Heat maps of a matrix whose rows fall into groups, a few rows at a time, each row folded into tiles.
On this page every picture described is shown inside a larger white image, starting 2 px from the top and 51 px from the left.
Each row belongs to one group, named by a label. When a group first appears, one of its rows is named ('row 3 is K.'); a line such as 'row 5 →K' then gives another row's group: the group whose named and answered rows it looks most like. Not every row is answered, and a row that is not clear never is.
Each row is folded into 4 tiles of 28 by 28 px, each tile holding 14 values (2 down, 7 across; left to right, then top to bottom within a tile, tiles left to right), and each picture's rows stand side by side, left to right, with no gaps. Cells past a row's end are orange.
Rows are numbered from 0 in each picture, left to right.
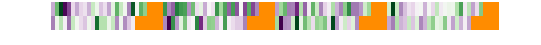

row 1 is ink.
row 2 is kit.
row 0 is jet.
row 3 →jet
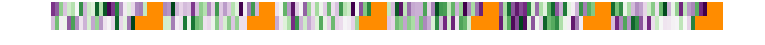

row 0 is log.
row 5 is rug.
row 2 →jet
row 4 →jet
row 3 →rug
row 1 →kit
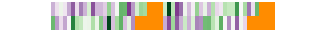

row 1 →jet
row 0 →kit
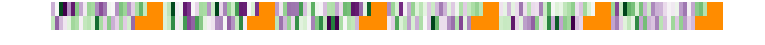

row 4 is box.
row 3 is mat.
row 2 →kit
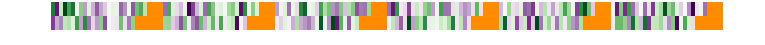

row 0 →ink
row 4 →box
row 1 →box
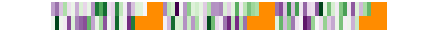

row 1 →mat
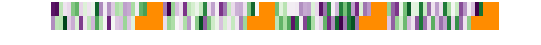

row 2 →rug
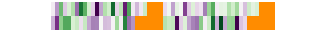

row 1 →box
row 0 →ink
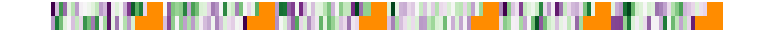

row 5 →ink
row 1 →ink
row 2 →jet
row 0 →mat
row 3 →jet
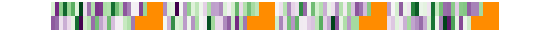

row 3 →log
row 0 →ink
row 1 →mat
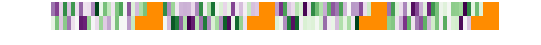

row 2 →log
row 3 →box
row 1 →rug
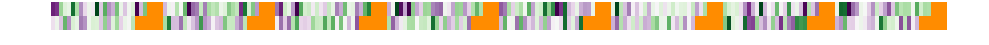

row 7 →jet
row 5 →jet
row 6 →rug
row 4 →log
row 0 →log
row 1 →box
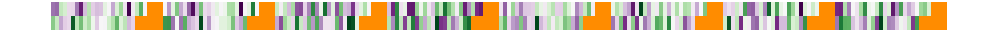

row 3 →rug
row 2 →rug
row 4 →box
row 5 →jet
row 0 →kit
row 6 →box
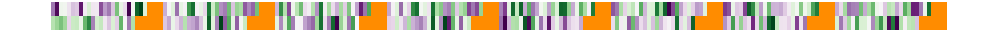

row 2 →log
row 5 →log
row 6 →mat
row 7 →kit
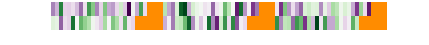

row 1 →ink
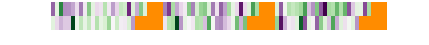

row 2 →ink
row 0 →kit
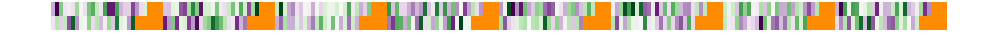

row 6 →log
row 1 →jet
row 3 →rug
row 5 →ink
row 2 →jet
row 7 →ink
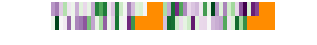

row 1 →rug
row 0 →box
